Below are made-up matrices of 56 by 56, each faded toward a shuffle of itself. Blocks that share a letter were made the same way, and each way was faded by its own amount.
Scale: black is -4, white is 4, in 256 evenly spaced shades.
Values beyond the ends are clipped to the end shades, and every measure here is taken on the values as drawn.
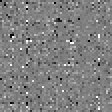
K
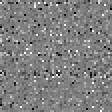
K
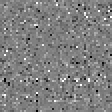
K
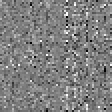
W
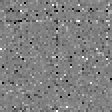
K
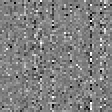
W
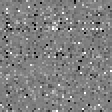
K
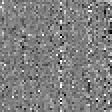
W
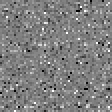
K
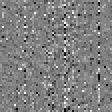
W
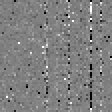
W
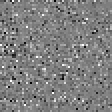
K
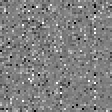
K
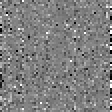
W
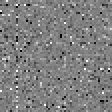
K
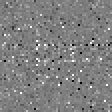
K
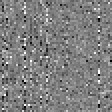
W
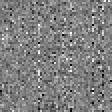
W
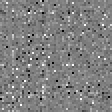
K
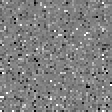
K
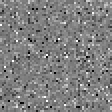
K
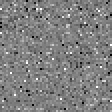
K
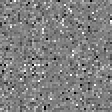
K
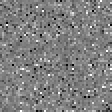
K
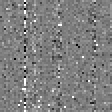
W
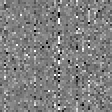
W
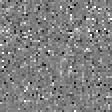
K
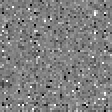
K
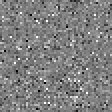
K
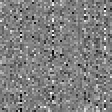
W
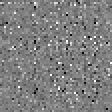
K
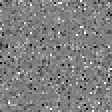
K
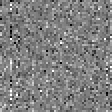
W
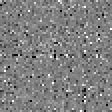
K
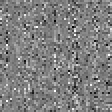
W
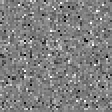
K
